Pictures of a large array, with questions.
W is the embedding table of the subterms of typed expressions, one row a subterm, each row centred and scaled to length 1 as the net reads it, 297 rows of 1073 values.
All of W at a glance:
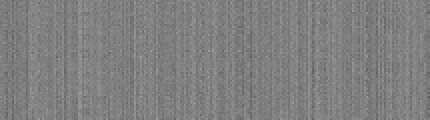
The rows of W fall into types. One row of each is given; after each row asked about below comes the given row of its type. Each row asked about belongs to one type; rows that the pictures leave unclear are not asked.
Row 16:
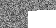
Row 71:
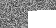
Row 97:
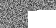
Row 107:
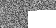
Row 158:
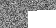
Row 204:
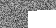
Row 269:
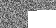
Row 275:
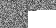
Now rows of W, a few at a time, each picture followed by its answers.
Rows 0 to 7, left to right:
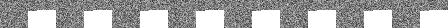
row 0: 275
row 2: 16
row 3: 158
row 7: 71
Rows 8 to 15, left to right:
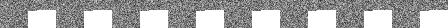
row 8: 97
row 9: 107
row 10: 107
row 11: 204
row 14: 275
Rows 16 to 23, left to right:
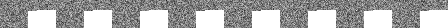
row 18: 107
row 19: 269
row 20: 204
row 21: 97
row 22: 16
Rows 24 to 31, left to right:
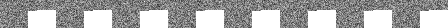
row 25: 204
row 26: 158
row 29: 97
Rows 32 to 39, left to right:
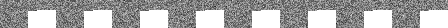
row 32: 269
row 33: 269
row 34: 269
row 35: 204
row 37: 107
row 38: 269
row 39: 275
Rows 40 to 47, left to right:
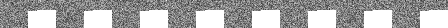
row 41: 16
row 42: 158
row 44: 275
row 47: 107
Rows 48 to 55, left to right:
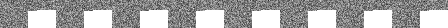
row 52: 107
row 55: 275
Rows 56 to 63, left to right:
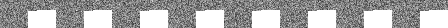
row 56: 97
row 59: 97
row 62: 97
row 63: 204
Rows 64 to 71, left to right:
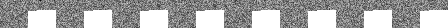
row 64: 97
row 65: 71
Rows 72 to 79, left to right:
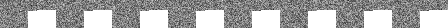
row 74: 107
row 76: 158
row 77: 16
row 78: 269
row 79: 158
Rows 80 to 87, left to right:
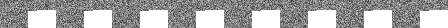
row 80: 204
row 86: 275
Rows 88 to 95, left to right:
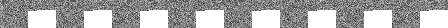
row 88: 107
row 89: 269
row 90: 269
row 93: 269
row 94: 16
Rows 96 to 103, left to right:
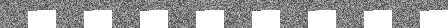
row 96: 158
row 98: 269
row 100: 269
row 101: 107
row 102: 97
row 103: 71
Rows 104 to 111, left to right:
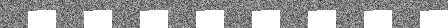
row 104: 16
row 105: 269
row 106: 97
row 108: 204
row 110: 107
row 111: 204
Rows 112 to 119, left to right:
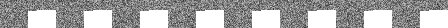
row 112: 275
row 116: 71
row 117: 97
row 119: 204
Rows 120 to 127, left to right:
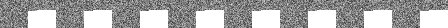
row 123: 16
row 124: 107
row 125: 107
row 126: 269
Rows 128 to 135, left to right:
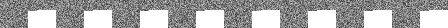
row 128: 97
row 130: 275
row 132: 16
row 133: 269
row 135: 71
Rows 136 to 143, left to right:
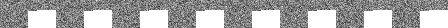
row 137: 269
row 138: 204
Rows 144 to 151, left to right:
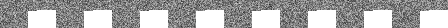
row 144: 269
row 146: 158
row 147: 97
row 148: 204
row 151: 16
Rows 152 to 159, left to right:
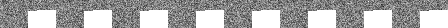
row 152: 107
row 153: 204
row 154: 16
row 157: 204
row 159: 158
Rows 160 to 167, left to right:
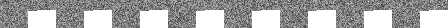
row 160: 158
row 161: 71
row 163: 16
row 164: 97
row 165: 16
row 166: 158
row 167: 71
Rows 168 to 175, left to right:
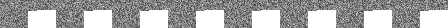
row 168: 204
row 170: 97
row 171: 107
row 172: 97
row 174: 275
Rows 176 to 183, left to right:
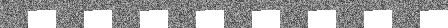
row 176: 107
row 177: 275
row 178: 158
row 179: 16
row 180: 269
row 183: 275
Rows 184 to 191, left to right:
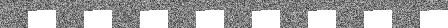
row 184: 204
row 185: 275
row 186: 16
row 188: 158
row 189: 269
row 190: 204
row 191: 107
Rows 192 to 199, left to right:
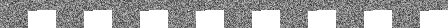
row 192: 97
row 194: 269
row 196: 71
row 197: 97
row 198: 107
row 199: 204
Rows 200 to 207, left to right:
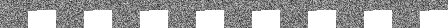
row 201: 97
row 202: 158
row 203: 204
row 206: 107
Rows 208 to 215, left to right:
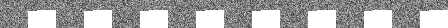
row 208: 158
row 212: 275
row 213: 16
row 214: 107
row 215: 97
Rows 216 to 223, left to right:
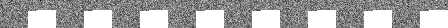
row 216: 16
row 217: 275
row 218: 204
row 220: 275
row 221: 158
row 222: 16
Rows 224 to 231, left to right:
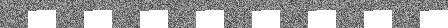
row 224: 97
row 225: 275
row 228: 16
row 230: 71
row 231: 204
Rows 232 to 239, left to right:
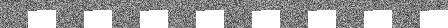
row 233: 275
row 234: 204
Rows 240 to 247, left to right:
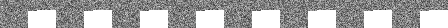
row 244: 204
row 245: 107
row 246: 71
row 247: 107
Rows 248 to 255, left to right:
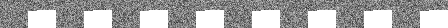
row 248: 97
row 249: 204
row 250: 16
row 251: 269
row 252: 16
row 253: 269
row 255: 269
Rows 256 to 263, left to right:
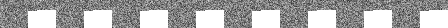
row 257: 107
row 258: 107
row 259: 71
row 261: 71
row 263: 204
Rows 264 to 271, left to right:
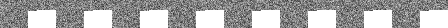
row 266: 204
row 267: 16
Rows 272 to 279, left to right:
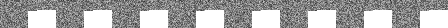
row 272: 269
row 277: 158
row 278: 107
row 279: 107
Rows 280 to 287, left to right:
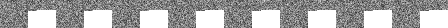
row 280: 275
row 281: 275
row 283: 269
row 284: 269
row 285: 107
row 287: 269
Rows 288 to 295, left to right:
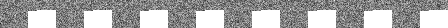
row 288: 269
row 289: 71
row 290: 275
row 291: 269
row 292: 158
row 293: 158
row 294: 16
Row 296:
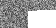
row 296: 16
